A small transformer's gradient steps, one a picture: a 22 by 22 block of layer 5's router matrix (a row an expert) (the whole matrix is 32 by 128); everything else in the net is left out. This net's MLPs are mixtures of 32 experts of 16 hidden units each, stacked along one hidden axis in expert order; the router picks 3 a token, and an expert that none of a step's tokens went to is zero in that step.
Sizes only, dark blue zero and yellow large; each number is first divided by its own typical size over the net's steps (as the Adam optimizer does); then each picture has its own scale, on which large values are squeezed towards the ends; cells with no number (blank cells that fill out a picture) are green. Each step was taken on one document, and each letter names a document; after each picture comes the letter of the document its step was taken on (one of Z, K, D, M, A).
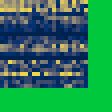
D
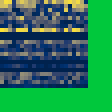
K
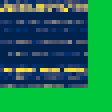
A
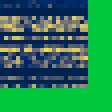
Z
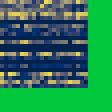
K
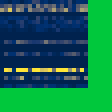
A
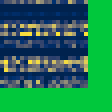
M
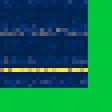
M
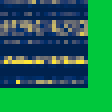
M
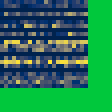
M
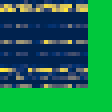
A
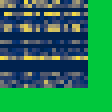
K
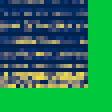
D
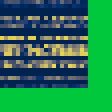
Z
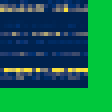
A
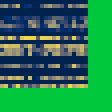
Z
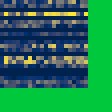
M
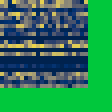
K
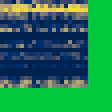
K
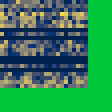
K
